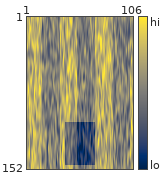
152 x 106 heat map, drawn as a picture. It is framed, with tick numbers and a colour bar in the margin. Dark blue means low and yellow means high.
Stripes: upright, repeating 3 times. Odd patch: lower, in the bottom middle. Ninth with the lowest average: bottom middle.
